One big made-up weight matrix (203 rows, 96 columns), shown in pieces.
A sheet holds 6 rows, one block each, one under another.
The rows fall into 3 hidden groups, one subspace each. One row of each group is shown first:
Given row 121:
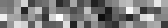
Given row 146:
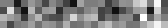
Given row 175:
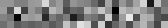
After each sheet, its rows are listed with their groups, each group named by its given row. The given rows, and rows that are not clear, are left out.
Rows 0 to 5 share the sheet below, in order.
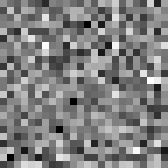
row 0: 175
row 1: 175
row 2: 146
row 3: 146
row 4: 121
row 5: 121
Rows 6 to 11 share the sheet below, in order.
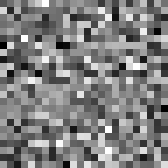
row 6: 175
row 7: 121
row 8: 121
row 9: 146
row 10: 175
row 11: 121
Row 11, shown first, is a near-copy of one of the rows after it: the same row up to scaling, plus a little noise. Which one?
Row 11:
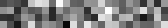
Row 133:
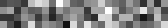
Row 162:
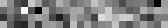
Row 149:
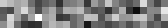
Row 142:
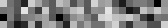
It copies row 133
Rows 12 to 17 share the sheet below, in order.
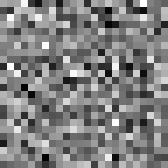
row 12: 121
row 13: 175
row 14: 175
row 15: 175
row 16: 175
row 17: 175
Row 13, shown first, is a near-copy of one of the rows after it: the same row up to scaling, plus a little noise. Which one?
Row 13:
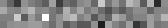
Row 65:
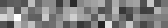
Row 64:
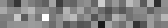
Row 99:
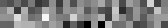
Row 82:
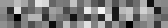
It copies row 64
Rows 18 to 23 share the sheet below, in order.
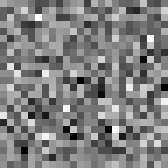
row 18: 121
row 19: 146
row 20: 175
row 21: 146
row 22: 175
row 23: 146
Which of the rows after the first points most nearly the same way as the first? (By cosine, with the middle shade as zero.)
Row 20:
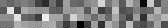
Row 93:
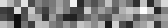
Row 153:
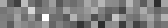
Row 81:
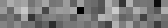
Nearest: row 153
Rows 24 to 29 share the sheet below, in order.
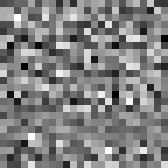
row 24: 175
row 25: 121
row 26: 121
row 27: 175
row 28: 121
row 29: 121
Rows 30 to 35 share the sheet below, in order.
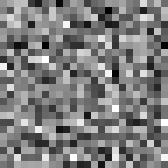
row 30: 121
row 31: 175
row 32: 175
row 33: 146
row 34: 121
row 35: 175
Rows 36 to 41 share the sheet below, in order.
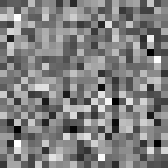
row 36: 175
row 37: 146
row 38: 146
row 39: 175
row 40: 175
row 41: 146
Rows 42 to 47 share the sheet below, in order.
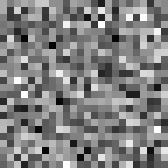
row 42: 175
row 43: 146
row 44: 121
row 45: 121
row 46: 121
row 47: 146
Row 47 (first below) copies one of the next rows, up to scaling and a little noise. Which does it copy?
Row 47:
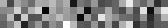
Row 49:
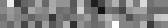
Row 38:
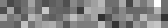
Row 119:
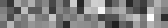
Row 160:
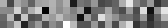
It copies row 160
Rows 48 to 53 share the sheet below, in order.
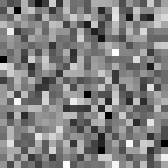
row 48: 175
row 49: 146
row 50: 175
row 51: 175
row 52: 146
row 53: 146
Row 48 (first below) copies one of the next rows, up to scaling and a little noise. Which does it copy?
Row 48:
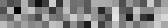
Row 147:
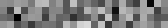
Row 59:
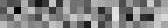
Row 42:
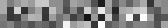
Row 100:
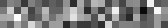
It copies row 59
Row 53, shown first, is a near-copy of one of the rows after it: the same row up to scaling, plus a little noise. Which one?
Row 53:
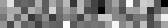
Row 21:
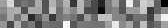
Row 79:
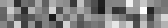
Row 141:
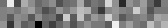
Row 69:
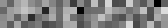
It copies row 21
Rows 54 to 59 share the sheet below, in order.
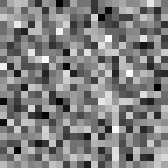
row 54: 121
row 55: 121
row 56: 175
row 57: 121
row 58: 175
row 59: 175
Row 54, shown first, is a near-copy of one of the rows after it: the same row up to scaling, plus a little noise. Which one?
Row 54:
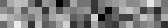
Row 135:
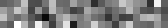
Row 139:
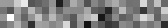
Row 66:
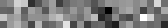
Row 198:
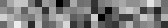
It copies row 198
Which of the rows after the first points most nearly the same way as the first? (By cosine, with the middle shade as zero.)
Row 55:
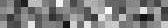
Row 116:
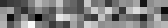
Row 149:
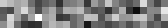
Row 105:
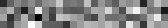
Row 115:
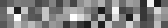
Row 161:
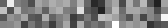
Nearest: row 116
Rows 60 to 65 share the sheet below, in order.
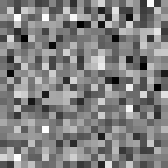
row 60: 175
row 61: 146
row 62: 146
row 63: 146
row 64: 175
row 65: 175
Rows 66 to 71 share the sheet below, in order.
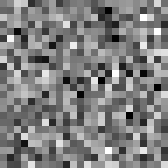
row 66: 121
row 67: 146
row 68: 175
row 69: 146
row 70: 146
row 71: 121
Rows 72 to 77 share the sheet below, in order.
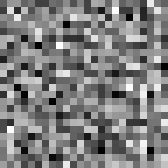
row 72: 175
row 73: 121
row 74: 121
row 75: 146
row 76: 121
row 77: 146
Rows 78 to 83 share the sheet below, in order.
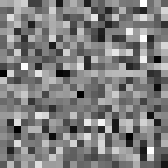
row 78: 121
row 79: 146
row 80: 121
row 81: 146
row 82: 175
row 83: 146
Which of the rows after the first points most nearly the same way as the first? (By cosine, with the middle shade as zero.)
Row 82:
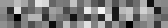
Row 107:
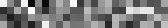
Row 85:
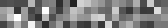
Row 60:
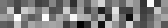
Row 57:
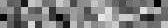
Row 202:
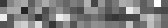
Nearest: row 107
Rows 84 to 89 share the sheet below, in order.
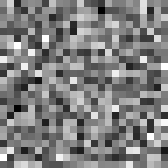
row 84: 146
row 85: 175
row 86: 121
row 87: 121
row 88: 146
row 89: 121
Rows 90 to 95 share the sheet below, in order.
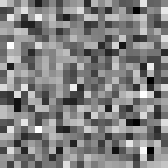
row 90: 121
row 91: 121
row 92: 146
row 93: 175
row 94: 121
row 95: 146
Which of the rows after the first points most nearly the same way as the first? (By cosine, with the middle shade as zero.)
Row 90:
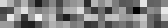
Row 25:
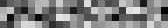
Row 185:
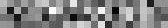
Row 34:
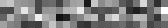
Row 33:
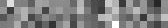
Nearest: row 34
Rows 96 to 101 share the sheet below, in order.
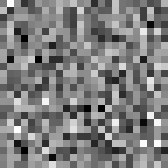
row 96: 146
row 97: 146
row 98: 146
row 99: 175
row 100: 175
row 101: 146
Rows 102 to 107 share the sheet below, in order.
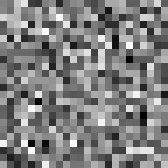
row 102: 121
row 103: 175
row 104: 146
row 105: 121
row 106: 146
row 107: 175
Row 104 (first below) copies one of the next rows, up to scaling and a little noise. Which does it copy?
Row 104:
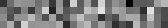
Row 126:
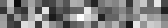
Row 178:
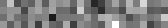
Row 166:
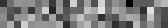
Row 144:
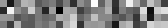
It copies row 166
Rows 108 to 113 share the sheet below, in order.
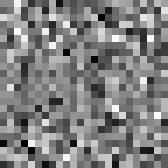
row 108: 121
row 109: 146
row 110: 146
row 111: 146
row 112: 146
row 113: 175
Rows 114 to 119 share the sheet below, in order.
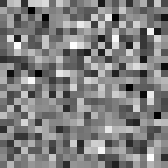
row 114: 175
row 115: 175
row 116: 121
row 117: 146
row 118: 121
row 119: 146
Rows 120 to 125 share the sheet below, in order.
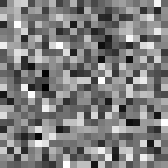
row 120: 121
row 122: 175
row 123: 175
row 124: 121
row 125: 175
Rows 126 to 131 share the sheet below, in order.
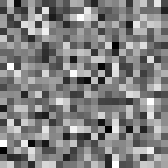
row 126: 146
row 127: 175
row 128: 175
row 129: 121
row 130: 175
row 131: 175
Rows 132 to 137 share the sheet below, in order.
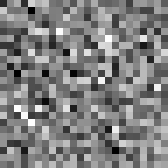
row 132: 175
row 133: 121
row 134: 175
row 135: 121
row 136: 175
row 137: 146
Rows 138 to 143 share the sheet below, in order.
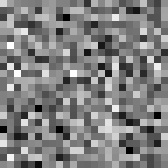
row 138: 121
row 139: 121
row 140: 175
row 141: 146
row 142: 121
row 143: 121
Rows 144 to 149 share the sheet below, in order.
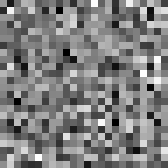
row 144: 146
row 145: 121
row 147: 175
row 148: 175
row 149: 121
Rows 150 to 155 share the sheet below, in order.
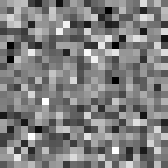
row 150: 121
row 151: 121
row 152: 146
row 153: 175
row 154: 121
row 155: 175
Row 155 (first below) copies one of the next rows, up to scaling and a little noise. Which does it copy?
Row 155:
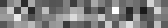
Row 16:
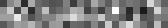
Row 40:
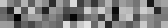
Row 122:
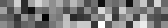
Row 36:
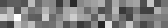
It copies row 16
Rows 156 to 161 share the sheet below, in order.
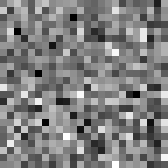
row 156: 146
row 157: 146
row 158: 121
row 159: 121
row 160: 146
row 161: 146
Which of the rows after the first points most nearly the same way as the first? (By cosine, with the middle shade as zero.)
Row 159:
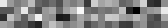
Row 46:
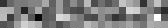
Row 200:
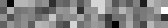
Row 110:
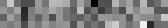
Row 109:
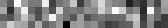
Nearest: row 109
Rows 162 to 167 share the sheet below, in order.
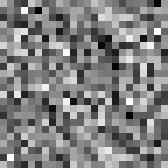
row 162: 121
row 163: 121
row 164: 146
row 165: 175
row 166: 146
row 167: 121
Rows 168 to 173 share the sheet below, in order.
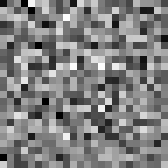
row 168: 175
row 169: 121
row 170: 146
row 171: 175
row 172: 121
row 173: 121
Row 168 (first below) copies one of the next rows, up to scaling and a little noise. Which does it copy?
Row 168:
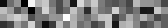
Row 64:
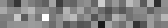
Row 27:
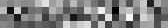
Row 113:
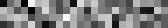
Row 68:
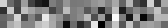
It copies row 113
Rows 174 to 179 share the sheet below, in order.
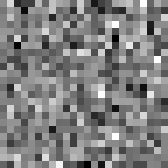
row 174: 146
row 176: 146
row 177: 146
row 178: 146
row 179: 175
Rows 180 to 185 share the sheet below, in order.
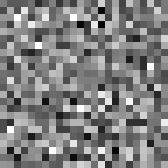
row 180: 175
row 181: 121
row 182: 146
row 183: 175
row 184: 121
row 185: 175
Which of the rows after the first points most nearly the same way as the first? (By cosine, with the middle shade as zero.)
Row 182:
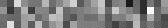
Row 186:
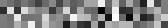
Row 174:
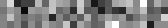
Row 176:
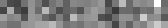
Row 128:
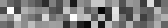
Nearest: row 186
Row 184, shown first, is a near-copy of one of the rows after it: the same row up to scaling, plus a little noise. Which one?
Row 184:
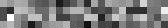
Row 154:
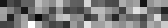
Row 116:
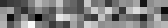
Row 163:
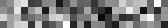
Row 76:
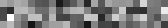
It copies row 76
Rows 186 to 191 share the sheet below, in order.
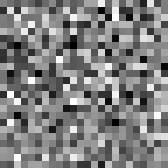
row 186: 175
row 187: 175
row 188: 121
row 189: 175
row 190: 146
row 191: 175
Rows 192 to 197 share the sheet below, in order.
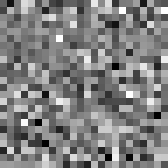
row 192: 146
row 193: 175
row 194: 175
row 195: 121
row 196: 121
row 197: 175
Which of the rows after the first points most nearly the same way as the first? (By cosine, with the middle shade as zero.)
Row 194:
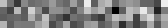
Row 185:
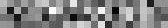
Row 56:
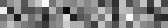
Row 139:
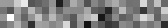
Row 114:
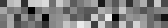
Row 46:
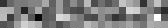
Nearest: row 185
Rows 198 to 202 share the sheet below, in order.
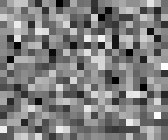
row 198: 121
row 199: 175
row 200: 146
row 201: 121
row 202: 121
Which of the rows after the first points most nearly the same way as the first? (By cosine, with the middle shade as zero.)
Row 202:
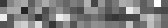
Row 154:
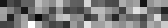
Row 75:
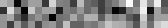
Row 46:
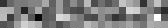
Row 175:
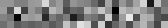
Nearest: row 46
